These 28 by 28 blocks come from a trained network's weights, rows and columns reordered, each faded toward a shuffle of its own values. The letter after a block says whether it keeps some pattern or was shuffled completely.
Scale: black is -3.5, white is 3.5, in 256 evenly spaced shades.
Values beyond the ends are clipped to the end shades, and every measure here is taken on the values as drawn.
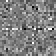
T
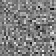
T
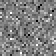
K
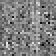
T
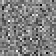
T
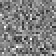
T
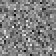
K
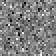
K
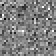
T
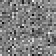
T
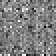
T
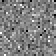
K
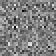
T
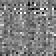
T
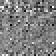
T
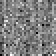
T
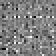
T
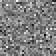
K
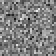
K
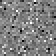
K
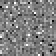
K
